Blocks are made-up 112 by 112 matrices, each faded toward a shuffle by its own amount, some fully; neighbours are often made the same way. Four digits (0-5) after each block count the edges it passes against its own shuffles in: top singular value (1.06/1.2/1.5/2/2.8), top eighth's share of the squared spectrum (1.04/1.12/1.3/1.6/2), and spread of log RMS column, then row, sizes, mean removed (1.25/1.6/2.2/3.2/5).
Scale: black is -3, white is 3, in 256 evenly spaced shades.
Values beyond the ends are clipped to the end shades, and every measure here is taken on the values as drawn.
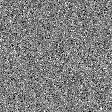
1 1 0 0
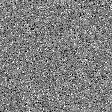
0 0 0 0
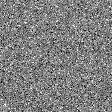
1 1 0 0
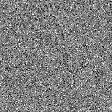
3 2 1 1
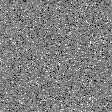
0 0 1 0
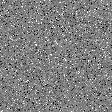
0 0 0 0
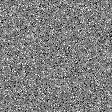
0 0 0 0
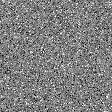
0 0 0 0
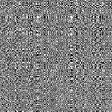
5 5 4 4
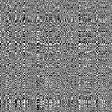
5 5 4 4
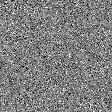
2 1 0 0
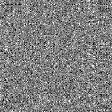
4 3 2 2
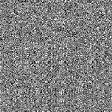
4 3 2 2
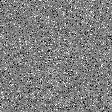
2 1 1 0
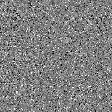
3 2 1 1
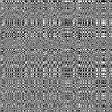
5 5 4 4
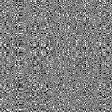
5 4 3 3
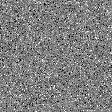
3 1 0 0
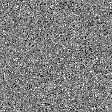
0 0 0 2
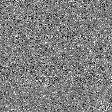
0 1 0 3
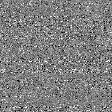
1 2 0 3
